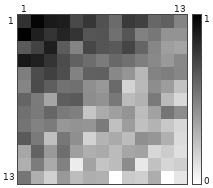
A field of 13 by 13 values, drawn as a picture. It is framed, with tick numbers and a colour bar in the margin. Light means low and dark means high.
The texture is fine-grained noise. The ninth with the highest average is the top left. No regular stripes run through it. The bottom right is the ninth with the lowest average. The field climbs toward the top left. The values follow a bell shape.
